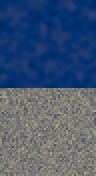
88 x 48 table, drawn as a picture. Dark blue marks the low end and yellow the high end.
It is made of 2 by 1 panels. Panel 1,1: very low, blotchy, faint in contrast. Panel 2,1: middling, fine-grained.
